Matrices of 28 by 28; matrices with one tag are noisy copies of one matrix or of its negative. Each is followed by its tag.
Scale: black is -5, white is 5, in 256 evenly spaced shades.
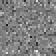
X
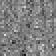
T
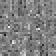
T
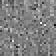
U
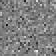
X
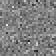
X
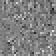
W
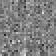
T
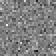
X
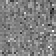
W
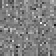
U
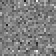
X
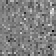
W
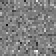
X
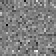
X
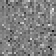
W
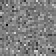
X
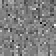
U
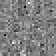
T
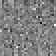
U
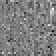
W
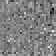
W
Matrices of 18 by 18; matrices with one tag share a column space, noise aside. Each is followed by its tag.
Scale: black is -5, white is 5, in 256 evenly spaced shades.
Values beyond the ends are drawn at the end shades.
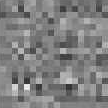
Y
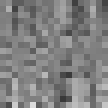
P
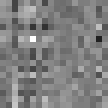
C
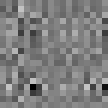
Y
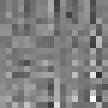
P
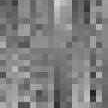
P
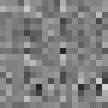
Y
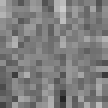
P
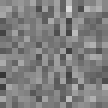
Y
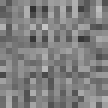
C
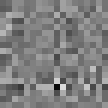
Y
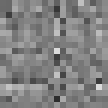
Y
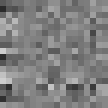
Y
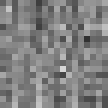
C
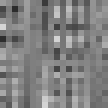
C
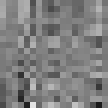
P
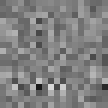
Y
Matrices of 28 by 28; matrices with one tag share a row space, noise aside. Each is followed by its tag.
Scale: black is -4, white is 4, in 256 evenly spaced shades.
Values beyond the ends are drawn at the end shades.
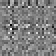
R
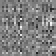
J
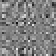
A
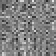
A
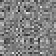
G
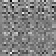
R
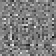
R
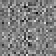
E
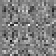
R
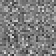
R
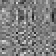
A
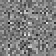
E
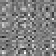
A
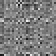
G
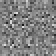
R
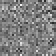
J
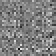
J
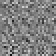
R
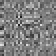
G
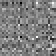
J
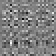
R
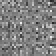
J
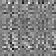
R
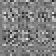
R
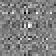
E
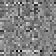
G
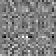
R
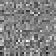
G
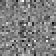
A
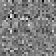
R
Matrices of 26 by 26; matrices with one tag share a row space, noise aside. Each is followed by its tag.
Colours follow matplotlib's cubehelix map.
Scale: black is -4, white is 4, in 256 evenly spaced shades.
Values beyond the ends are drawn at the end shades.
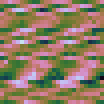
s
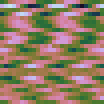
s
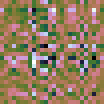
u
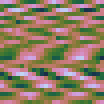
s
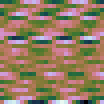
s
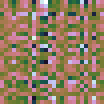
u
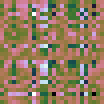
u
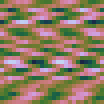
s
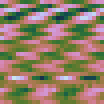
s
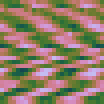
s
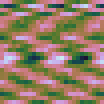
s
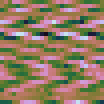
s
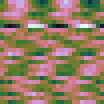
s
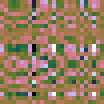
u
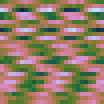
s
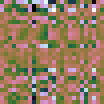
u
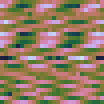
s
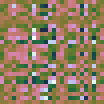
u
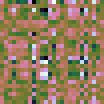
u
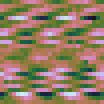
s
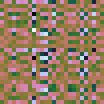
u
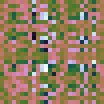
u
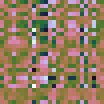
u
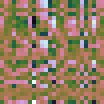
u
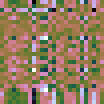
u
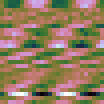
s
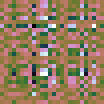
u
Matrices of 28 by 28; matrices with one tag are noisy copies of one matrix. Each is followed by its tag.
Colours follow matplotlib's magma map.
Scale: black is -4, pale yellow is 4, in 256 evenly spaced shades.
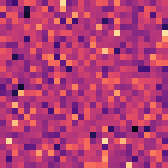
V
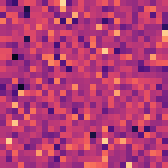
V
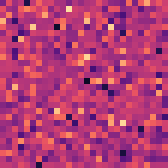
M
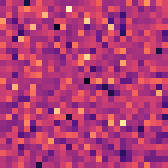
M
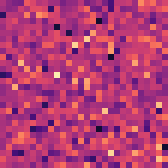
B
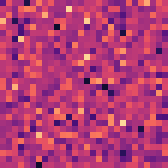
M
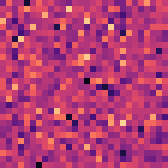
M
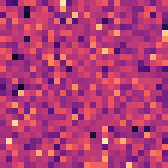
V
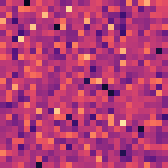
M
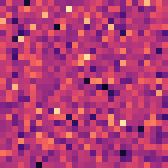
M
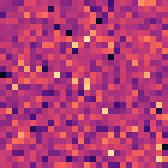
B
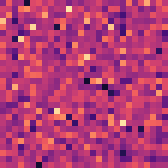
M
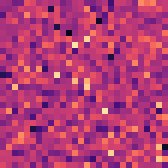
B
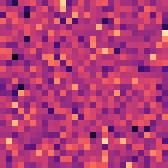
V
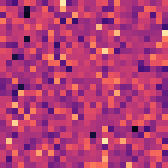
V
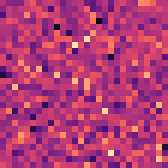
B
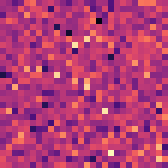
B
